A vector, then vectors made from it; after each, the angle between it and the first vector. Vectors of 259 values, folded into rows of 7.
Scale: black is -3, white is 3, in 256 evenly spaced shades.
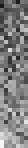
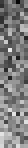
nearly parallel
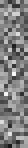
orthogonal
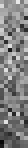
nearly opposite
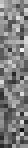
partly opposed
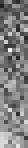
nearly parallel
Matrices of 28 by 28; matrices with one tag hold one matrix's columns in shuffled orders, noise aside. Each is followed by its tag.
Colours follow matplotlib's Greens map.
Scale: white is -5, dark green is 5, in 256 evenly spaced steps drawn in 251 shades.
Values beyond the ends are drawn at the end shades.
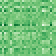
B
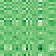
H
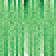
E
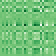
B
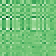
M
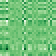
H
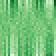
E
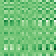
H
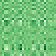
H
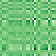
H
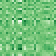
H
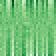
E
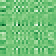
B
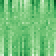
E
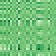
H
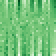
E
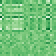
M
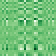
H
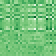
M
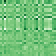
M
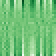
E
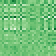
M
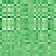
M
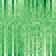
E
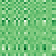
H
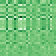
M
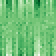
E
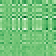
M
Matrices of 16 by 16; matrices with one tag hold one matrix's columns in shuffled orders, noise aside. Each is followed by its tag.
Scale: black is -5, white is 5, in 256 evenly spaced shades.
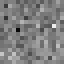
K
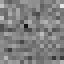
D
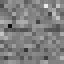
D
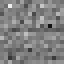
D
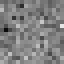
K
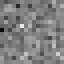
K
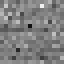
D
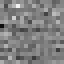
D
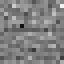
D
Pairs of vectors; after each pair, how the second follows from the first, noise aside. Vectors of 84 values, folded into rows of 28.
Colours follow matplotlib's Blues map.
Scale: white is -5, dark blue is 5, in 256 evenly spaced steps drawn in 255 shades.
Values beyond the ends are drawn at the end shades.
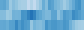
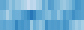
copied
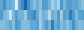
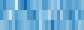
copied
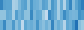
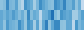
wrapped around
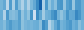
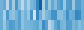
copied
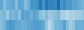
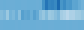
partly zeroed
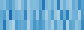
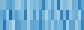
copied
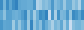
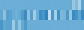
partly zeroed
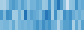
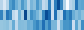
scaled up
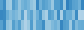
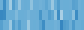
partly zeroed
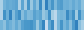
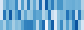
scaled up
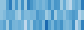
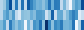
scaled up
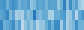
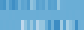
partly zeroed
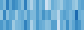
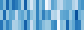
scaled up
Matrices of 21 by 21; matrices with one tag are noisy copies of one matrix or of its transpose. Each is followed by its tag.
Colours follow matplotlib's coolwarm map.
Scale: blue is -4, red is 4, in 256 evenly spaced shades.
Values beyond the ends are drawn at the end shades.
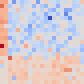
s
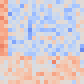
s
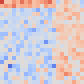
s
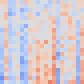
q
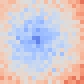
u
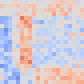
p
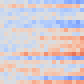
q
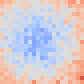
u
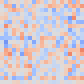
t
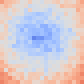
u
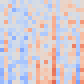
q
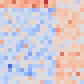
s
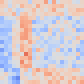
p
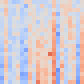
q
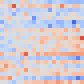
q
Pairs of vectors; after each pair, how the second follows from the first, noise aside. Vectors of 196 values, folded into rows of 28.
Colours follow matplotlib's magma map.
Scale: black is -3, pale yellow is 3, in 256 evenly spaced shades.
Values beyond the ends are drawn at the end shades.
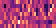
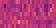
shrunk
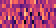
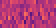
shrunk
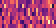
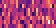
copied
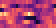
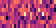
shuffled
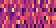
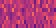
shrunk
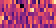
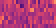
shrunk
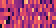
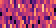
shuffled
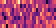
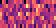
shuffled
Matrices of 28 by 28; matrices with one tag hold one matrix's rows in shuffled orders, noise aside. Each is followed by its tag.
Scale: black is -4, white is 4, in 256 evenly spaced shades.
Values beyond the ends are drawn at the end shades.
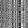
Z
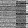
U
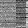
U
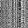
Z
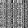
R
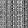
R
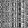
Z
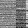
U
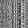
Z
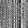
Z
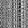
Z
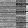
U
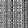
R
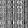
R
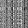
R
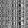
Z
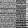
U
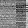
U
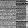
U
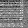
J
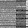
U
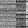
U
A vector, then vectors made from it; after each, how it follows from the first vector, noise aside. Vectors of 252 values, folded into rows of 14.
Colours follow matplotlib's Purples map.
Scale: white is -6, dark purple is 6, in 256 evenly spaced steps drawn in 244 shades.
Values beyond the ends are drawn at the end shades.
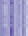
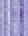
wrapped around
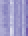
negated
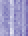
negated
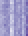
negated
